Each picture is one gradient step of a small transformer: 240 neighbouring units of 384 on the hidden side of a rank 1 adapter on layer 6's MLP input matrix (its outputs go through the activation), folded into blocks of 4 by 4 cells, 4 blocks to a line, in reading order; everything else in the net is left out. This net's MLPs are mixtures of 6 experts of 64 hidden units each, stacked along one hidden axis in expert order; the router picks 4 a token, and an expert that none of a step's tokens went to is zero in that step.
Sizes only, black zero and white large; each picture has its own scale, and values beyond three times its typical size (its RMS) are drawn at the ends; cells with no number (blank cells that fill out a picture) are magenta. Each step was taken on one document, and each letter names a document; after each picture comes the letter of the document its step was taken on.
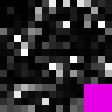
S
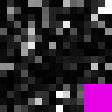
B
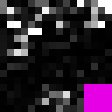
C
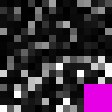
S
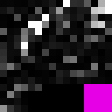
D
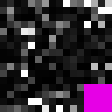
B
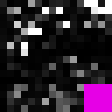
C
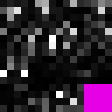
B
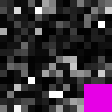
S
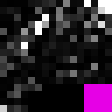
D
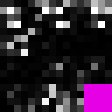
C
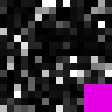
S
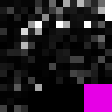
D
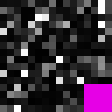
S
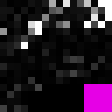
D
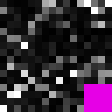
S
